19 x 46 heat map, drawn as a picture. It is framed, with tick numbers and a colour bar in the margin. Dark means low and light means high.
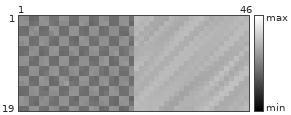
The table splits into one row of 2 panels. Panel 1,1: middling, checkered. Panel 1,2: high, slanting up to the right, faint in contrast.
